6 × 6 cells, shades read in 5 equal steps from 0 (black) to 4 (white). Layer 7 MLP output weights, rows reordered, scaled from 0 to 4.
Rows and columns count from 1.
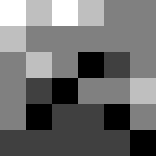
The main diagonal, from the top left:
4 2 2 2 0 0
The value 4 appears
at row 1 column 1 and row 1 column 3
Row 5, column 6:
2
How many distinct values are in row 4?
4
